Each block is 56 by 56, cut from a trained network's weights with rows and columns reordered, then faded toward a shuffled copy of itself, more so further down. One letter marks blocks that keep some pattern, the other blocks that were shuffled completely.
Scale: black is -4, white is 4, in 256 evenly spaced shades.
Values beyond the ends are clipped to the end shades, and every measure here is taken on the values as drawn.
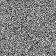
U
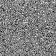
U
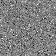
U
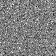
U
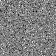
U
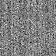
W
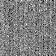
W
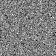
U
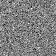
U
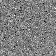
U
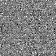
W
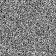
U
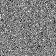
U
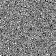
U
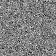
U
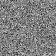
W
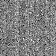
W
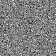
U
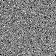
U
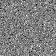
U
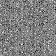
W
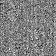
W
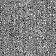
W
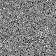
U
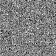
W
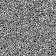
U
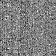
W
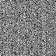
W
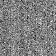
W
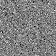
U
